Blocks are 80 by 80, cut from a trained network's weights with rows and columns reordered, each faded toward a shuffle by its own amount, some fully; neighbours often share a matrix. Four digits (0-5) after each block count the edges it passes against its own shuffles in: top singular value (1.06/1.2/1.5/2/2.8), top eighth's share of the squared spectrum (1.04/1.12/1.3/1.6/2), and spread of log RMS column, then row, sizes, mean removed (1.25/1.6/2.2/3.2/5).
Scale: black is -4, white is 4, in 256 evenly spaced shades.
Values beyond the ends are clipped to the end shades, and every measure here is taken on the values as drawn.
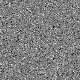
0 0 0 0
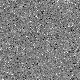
0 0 0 0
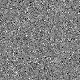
2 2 0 1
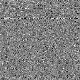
3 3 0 2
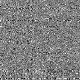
2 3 1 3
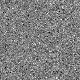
2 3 1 1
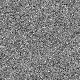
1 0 0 0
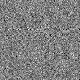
3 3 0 2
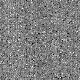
2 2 0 1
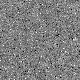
0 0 0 0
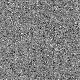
1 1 0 0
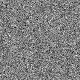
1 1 0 0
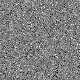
1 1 0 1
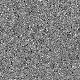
0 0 0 0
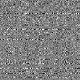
3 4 1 3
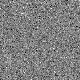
1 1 0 0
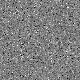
1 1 0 0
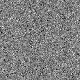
2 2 0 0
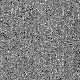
2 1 0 0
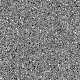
0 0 0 0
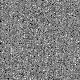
1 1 0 0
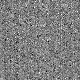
2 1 0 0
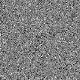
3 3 2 0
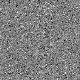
2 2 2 0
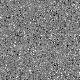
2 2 1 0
